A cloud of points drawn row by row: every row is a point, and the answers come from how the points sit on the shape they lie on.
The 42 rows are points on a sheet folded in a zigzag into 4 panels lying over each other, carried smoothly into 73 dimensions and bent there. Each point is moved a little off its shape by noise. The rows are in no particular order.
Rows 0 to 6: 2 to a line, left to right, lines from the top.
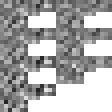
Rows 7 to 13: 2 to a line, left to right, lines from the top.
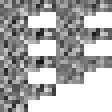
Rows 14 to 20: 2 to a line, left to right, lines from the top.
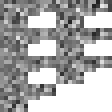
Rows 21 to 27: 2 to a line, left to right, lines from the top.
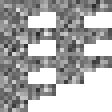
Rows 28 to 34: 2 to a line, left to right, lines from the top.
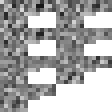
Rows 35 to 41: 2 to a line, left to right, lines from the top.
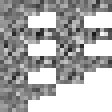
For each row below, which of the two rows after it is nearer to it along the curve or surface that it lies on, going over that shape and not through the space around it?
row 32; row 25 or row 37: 37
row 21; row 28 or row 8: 8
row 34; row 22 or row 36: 36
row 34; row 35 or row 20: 20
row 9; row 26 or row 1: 26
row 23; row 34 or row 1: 1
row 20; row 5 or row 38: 38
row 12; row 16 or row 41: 16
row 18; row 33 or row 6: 6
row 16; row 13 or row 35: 35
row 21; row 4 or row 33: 4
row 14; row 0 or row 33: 33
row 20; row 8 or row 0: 0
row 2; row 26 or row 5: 26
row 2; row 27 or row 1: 1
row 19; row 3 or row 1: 3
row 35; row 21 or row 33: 21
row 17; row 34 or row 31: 31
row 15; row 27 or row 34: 27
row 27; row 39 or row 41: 39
